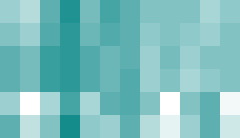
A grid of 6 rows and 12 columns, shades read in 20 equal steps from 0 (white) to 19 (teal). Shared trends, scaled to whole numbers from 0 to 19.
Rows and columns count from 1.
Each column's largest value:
13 11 16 19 14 15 14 10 11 10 13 10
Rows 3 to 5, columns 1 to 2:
13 11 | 13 11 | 8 0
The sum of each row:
130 134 143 141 98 110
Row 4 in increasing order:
7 8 9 10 10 11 12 13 14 14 16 17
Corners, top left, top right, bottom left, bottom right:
8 9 13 4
